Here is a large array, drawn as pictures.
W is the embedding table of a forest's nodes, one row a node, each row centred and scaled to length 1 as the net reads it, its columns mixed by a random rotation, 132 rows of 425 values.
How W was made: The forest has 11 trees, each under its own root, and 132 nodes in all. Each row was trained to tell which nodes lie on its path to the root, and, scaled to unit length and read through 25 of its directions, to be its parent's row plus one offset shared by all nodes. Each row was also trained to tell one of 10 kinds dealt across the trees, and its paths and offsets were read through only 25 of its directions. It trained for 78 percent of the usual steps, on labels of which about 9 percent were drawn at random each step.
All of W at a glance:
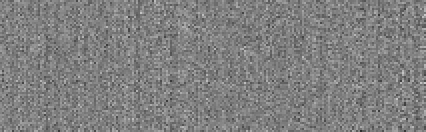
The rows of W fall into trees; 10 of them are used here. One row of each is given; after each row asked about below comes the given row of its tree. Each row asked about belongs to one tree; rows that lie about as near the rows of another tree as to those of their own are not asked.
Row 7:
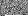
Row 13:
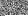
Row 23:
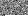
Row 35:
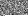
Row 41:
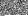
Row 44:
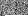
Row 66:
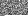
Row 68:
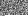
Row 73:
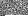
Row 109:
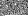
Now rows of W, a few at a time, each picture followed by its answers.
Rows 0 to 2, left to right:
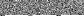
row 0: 35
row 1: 41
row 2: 66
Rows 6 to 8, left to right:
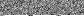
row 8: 7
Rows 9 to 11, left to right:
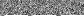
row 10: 13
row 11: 41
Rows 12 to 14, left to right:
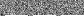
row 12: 109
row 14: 66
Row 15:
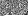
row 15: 109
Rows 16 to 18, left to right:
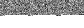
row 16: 13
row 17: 13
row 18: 44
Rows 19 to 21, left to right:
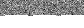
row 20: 44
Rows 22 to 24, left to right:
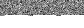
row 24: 68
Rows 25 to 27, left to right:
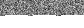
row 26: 41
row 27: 73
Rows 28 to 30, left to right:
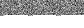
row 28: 13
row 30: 13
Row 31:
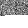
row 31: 44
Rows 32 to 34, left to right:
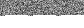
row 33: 68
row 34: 13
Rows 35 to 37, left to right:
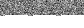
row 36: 66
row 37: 41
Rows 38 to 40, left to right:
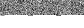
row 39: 23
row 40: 44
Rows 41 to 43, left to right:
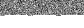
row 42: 109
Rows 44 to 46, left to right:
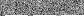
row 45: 23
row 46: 109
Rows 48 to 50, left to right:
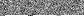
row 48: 73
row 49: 73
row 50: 109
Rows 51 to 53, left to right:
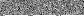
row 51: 109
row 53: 109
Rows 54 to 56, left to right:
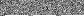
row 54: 66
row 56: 13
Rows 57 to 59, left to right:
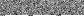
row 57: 13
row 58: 66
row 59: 23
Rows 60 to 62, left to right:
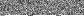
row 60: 109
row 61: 66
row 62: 44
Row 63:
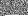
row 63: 41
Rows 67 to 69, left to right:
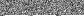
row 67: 13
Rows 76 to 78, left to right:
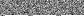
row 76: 7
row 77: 66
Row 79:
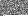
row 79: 13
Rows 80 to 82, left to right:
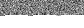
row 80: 35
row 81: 35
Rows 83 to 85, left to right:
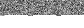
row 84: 66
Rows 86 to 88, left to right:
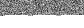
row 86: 13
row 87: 109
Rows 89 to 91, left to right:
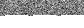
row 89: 66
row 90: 66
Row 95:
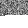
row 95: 73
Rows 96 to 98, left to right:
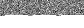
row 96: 109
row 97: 41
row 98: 44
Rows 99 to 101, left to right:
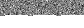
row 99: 35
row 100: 44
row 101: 41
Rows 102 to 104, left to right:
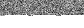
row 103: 44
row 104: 66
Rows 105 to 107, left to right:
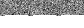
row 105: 7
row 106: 44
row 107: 109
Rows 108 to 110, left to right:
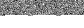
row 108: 23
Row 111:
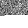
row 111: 73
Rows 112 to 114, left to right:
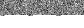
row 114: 73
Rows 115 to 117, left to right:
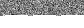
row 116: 44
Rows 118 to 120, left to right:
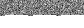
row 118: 109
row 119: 23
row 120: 13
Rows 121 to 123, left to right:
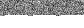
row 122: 44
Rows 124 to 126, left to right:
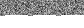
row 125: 66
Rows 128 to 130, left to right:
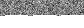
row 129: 44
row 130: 7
